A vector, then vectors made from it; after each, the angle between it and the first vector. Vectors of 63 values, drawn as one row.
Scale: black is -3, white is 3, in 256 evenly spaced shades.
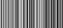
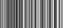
partly opposed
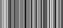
orthogonal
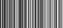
nearly opposite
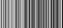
partly aligned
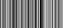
partly opposed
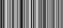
orthogonal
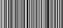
partly aligned
